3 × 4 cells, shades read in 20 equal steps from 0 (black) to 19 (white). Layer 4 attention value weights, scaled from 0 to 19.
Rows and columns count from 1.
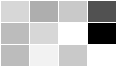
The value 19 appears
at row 2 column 3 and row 3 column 4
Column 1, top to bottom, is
16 14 14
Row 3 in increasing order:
14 15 18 19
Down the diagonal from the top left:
16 16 15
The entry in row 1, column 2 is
13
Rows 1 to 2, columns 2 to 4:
13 15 6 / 16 19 0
